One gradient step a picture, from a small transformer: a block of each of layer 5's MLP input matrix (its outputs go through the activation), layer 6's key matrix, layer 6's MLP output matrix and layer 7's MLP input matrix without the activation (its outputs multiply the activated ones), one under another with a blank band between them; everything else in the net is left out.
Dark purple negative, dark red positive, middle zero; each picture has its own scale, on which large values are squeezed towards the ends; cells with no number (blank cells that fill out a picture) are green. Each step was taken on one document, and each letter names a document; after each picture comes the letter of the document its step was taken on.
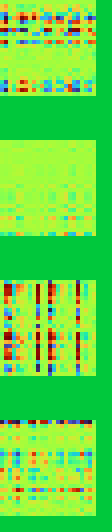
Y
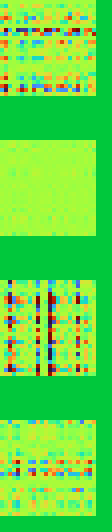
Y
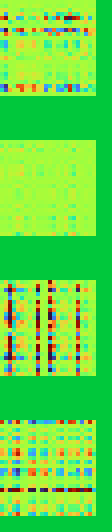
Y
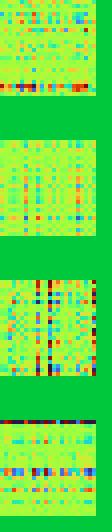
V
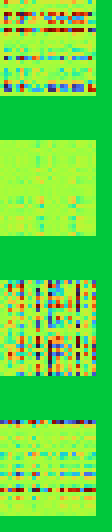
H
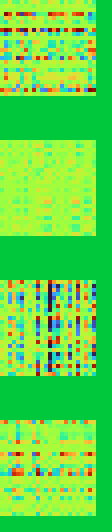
H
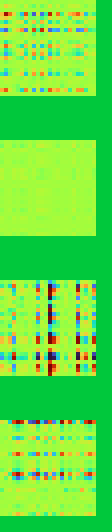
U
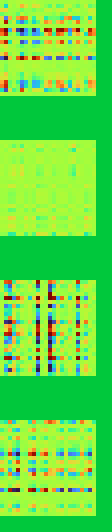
Y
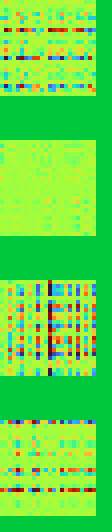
H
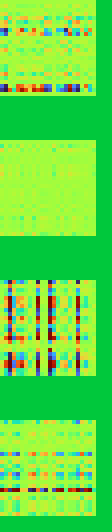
Y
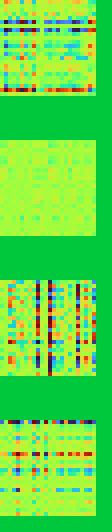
H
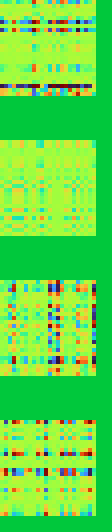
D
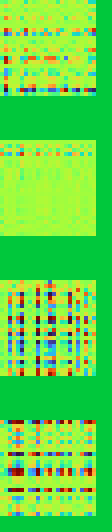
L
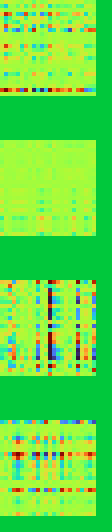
U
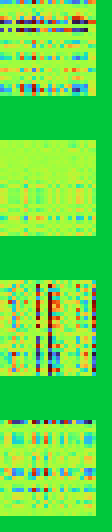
V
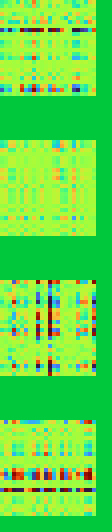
V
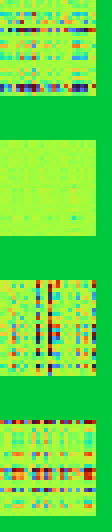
V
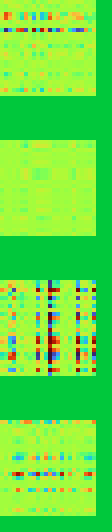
U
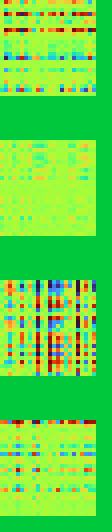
H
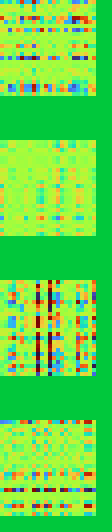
V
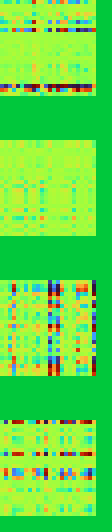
D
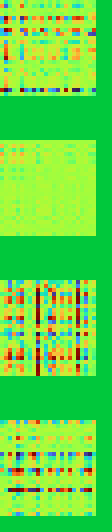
L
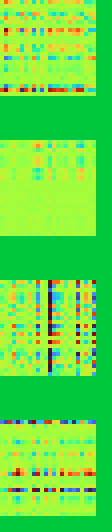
U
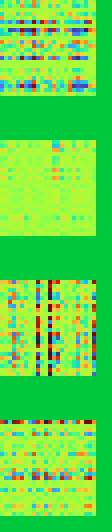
V
